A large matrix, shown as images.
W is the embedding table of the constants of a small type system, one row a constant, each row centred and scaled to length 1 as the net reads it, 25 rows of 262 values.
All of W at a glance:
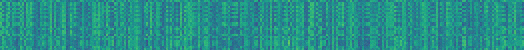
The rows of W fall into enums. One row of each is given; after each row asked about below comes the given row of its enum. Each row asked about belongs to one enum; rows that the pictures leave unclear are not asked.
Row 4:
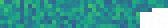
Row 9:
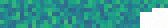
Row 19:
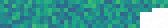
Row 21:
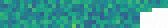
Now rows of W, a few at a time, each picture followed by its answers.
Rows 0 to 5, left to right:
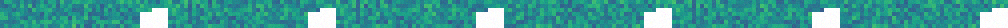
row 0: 21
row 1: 4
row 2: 4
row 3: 19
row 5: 19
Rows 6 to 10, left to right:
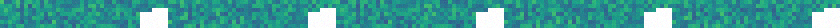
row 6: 4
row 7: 9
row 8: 4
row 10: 9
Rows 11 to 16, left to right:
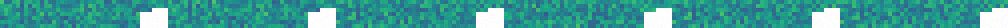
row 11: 4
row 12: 4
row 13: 9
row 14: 21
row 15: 9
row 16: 9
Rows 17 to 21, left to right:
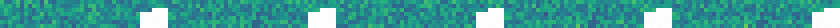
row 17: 4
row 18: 21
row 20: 21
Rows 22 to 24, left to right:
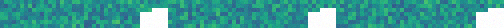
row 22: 21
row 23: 9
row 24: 19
